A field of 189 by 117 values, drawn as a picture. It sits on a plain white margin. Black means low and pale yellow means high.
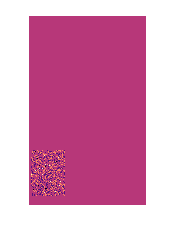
Roughest part: bottom left. Mirror symmetry: none. Odd patch: rougher, in the bottom left. Grain: fine. Stripes: none.
